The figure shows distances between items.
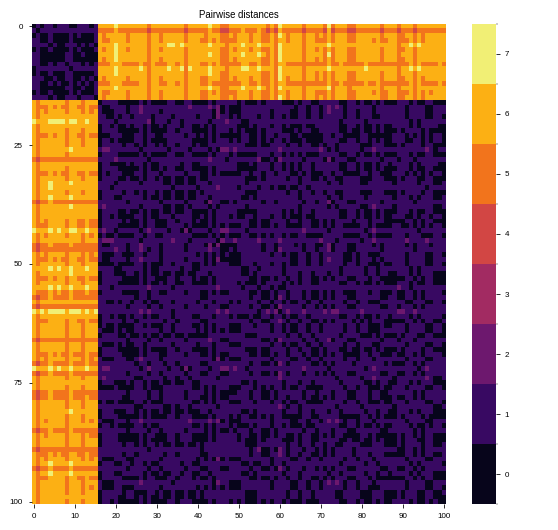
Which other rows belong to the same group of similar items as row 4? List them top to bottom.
0, 1, 2, 3, 5, 6, 7, 8, 9, 10, 11, 12, 13, 14, 15
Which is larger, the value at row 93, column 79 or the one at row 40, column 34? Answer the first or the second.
the first
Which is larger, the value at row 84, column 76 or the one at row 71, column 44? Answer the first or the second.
the second
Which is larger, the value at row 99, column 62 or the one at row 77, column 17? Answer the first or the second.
the second
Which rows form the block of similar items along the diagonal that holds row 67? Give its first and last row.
16 to 100
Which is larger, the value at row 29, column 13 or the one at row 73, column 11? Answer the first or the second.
the first
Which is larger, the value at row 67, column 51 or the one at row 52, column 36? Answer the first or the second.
the first
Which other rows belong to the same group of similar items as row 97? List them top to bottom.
16, 17, 18, 19, 20, 21, 22, 23, 24, 25, 26, 27, 28, 29, 30, 31, 32, 33, 34, 35, 36, 37, 38, 39, 40, 41, 42, 43, 44, 45, 46, 47, 48, 49, 50, 51, 52, 53, 54, 55, 56, 57, 58, 59, 60, 61, 62, 63, 64, 65, 66, 67, 68, 69, 70, 71, 72, 73, 74, 75, 76, 77, 78, 79, 80, 81, 82, 83, 84, 85, 86, 87, 88, 89, 90, 91, 92, 93, 94, 95, 96, 98, 99, 100
